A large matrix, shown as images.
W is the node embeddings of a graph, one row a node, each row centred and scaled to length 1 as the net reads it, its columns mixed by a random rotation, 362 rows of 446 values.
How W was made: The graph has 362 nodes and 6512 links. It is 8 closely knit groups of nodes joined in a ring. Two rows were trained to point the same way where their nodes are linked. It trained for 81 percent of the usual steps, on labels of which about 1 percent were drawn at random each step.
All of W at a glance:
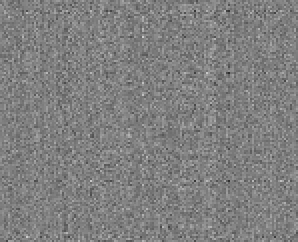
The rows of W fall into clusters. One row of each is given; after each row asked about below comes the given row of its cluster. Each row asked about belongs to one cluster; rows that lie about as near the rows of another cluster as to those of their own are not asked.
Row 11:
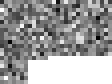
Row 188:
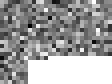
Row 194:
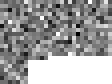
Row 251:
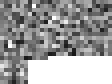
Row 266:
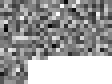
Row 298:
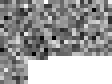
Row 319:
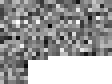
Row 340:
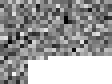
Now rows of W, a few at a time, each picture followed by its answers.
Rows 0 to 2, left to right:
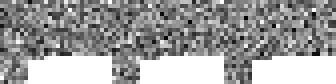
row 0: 298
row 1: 298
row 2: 319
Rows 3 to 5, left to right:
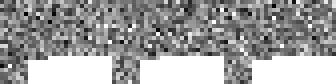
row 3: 194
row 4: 11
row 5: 298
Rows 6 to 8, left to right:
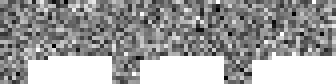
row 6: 188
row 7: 251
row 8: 194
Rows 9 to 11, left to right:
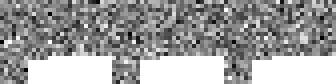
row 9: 298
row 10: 340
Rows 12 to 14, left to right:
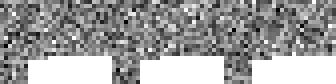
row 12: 340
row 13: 188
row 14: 194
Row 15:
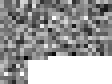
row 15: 251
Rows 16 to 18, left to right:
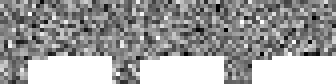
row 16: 251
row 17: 251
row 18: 319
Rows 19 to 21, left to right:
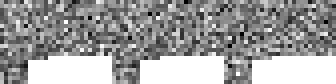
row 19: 319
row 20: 319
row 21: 340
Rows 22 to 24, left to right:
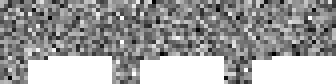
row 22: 188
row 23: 251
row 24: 251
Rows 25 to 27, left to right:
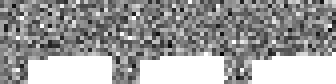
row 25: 266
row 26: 266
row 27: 298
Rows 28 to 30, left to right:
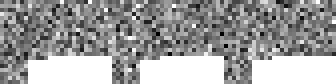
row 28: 194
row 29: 266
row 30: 188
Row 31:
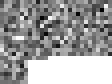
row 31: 266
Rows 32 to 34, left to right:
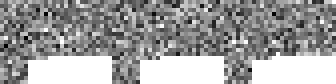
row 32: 340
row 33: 188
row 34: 298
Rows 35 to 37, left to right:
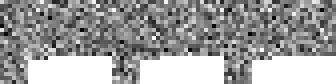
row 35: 188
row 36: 11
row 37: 188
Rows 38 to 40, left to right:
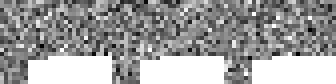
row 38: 319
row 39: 188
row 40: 251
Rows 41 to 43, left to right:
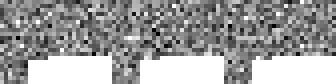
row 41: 319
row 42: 266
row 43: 266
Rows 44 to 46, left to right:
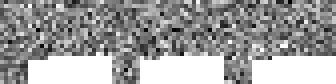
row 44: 319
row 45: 298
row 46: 188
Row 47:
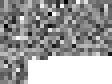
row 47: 266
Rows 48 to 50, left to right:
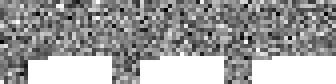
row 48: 319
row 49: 194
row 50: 340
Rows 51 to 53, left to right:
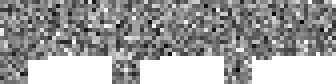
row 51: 194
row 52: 266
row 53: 298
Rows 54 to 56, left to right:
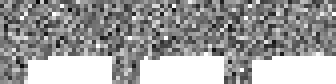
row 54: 266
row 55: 266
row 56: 266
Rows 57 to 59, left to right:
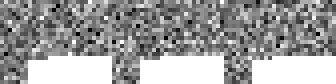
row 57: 194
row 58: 298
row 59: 188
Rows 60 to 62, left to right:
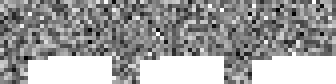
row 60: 251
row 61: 11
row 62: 194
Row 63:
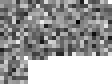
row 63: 298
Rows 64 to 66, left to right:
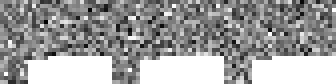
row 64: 251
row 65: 266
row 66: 11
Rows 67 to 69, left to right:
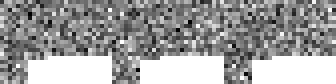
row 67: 11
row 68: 298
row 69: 194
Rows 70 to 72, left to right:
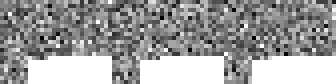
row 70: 298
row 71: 188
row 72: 11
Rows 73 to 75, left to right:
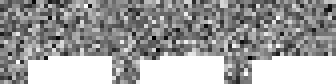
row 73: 188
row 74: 298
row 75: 251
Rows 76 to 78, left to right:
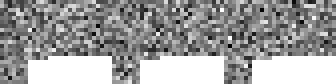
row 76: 188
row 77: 11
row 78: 340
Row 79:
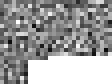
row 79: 319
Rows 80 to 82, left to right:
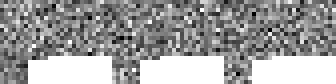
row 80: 319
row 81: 319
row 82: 11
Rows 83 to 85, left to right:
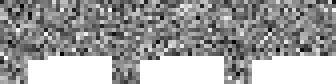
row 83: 11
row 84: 188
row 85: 11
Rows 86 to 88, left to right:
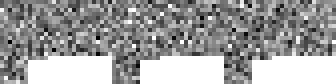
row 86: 11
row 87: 319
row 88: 194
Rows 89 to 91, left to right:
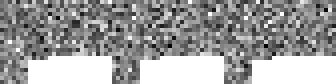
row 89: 298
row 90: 266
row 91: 266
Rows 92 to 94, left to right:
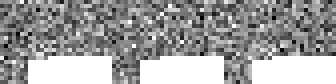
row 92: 340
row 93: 319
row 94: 188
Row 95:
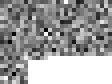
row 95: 11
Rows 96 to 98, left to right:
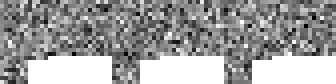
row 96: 251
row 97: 194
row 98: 319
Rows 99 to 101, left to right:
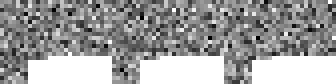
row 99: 194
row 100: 11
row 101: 251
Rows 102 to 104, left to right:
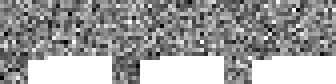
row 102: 194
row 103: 319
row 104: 11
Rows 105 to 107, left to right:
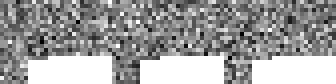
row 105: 298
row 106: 319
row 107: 340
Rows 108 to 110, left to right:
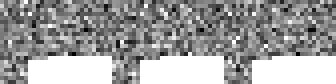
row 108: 251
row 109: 251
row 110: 251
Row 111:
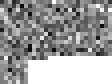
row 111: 11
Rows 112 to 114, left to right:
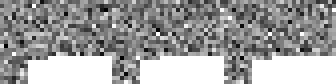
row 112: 251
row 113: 11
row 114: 11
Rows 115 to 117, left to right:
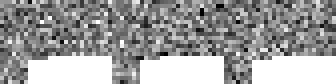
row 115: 298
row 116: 251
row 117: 188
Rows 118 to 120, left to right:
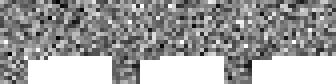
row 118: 188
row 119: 319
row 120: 319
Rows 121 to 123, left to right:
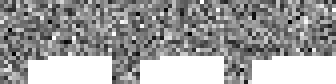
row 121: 194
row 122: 194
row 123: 11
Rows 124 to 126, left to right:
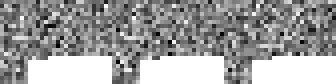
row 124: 266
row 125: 266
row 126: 251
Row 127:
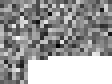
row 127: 266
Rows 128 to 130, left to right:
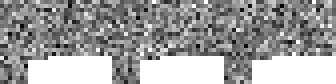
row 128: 340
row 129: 188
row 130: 194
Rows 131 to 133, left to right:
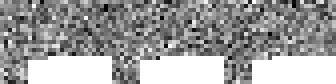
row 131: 251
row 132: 188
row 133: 340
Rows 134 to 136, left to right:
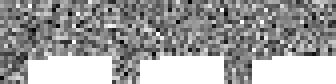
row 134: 194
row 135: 11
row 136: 319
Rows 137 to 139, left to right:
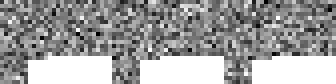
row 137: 194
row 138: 188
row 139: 251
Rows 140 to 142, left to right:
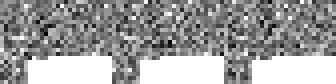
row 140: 266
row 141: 266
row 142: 266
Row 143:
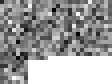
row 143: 194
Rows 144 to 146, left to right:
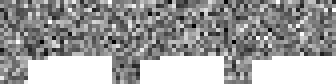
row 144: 298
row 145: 319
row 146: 11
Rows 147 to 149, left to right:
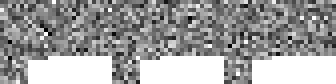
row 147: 11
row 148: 188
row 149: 340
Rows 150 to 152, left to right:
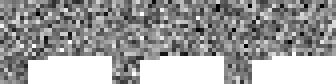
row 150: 319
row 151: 251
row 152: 194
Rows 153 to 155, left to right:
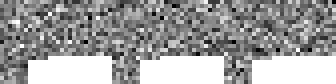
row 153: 319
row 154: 188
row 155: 11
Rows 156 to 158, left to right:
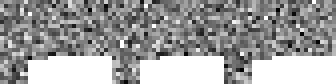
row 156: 251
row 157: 251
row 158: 194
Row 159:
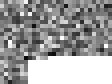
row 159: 251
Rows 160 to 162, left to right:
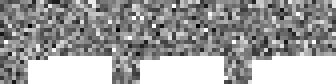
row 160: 188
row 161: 266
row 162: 298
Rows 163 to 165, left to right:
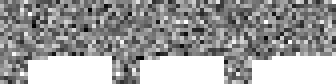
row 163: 251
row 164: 251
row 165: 298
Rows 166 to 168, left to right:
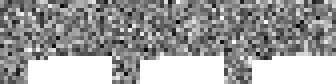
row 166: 188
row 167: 11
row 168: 298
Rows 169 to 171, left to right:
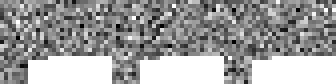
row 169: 319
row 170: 266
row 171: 11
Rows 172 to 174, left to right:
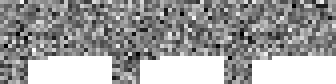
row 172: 340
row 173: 194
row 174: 340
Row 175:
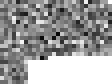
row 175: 298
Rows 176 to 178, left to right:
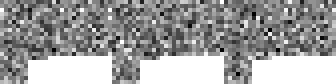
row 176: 11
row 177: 298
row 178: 11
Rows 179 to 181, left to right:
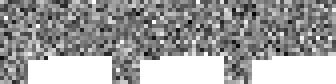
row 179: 188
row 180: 298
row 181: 11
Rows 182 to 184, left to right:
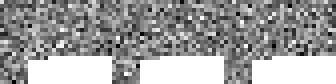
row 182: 188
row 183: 340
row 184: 319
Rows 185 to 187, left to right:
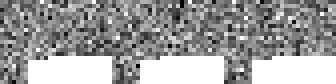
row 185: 188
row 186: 340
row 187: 266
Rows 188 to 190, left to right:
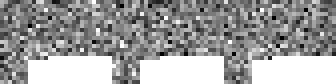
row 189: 251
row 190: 188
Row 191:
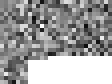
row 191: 251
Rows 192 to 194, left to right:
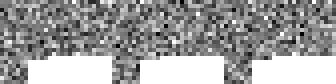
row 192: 298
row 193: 340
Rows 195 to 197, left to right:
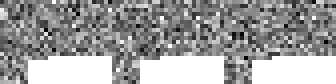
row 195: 11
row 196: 298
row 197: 340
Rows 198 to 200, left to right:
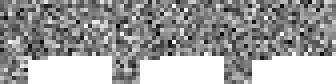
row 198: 298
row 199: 266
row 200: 194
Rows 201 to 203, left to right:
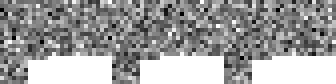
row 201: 298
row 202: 194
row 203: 194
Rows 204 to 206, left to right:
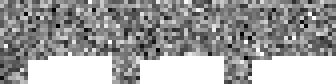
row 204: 194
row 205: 298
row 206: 340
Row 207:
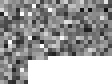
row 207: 251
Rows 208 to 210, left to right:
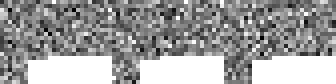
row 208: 11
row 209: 298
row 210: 319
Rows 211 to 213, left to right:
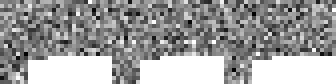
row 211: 194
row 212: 298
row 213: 11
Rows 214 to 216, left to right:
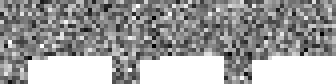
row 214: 251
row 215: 266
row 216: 194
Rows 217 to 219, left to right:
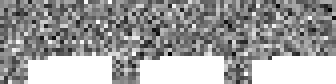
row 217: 298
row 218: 266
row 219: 251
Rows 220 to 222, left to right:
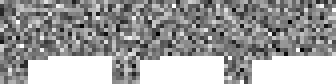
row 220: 319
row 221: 266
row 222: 11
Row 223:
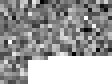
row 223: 251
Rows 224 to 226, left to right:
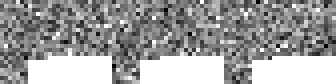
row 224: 194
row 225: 194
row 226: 188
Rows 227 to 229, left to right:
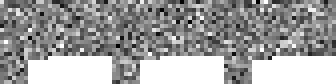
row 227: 188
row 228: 340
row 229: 188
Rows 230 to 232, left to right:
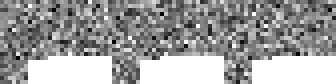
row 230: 194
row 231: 298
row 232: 251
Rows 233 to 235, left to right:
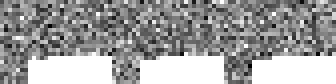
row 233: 266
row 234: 298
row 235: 319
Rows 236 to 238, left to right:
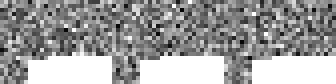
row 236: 298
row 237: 266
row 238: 251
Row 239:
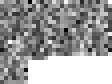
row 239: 298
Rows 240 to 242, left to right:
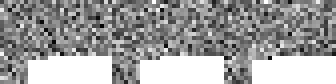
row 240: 11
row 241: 188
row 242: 188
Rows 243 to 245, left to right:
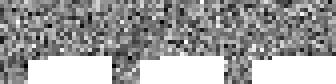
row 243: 319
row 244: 194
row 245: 188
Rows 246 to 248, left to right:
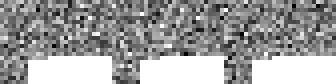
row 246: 340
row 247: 251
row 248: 340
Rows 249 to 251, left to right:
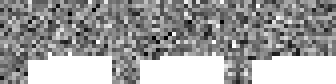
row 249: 194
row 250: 298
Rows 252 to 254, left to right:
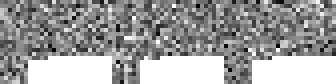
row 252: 11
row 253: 266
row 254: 188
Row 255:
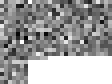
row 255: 340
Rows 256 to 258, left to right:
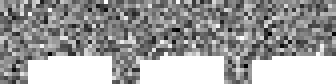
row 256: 251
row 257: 298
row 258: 266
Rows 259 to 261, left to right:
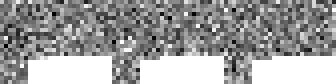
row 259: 340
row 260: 298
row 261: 11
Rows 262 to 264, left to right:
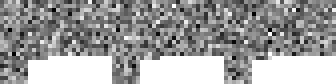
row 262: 194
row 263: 266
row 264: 11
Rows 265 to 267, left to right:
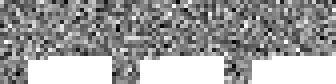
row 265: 188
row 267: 11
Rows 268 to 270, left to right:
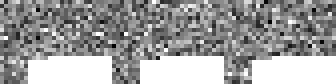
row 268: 340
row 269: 188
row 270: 251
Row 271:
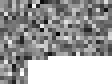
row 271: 251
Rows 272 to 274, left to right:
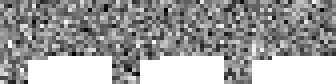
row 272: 251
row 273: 194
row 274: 188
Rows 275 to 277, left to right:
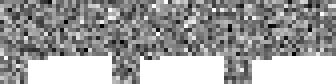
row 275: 11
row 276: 11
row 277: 266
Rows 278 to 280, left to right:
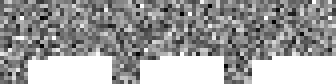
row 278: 266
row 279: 194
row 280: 194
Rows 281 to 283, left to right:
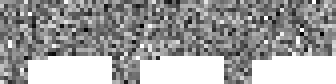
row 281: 251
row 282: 188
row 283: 194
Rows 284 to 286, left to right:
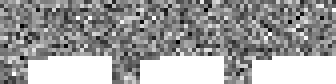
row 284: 340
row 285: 194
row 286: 11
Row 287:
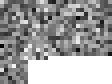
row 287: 188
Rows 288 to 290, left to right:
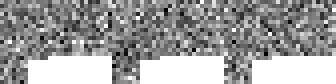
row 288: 298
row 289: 194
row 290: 11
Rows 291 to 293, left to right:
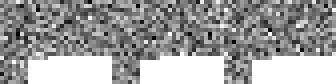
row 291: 340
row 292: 194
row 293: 11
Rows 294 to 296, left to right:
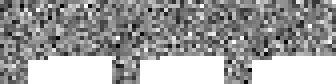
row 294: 188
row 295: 340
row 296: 298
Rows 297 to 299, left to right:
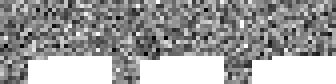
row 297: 340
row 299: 319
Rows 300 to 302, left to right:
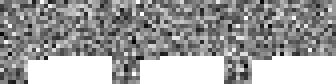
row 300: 188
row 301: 251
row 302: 266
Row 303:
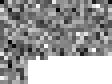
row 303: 11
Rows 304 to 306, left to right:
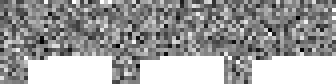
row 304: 298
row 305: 340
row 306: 11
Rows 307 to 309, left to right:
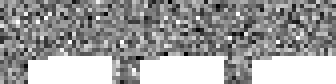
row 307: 319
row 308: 251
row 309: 340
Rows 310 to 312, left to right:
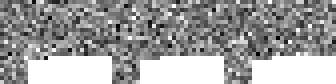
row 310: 188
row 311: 266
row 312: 298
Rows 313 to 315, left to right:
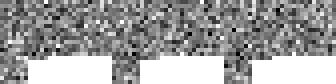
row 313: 298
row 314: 194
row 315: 194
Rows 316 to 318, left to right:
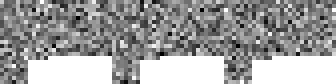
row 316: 188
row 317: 251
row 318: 11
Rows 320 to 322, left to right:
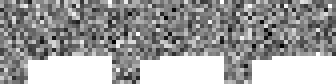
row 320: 298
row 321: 298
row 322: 266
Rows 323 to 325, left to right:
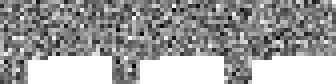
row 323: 266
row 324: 266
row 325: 298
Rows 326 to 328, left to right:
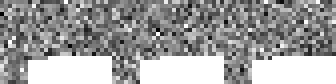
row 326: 251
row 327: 11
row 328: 188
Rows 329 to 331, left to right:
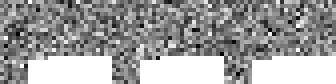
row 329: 340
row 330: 188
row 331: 11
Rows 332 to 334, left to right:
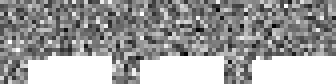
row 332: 298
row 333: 251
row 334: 266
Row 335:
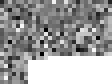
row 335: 11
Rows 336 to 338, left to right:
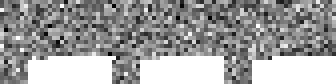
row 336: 266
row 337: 340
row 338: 188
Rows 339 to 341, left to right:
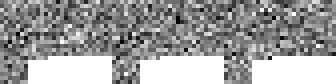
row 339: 340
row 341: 188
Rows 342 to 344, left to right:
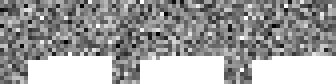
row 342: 194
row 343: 340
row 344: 266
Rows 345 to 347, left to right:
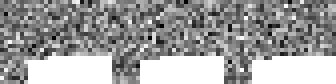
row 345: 298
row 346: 319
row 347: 266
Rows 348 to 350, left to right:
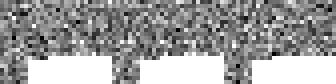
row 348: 298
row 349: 298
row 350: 251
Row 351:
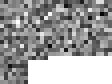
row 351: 319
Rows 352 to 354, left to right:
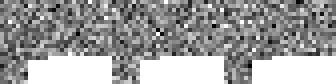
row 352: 194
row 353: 11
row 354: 319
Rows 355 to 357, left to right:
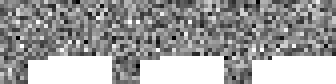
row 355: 319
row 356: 319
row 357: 188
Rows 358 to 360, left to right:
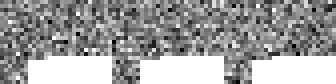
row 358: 194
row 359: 298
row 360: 251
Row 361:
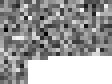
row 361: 266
